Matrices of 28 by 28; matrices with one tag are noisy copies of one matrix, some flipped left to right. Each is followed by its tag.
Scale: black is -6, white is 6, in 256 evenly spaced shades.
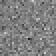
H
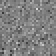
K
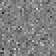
K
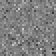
K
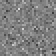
K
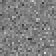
H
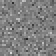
H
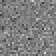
H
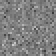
K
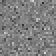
H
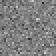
H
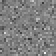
H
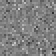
K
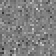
K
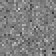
K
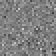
K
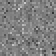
K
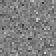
H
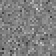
K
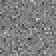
H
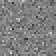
H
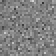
H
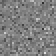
H
